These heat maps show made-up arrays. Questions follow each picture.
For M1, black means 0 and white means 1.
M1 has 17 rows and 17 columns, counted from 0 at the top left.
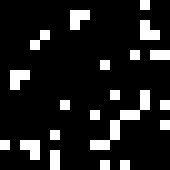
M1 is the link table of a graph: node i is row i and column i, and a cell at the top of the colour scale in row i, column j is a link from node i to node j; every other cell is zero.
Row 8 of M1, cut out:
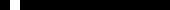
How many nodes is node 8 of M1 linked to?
1
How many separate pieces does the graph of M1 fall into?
1
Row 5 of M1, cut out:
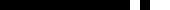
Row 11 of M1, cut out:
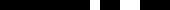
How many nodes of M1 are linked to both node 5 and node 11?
1
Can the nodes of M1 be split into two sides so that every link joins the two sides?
no
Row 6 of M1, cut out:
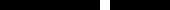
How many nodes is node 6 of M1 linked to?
1
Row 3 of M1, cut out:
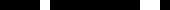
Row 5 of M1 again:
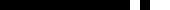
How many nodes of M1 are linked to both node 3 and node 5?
1
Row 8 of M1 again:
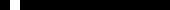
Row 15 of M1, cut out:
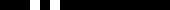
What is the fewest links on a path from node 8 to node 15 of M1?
6
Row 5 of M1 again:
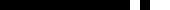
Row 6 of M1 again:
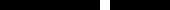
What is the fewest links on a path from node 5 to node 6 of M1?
3
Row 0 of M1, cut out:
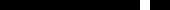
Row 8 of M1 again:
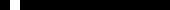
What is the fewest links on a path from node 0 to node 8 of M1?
5
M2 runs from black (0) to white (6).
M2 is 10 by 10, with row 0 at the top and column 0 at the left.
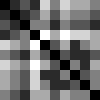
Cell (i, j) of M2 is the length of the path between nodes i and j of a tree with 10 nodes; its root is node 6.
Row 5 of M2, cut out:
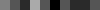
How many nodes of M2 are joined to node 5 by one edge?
3
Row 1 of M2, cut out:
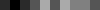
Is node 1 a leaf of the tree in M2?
no
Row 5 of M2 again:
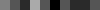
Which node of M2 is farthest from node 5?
3
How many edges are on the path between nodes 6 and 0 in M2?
5
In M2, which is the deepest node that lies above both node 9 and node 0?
2
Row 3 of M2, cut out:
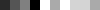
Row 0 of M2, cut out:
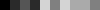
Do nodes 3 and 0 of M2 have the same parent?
no
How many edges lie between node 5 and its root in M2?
2
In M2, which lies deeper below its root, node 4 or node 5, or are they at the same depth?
node 4
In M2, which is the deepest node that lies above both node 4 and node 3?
5
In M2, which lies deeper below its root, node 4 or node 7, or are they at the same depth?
node 4
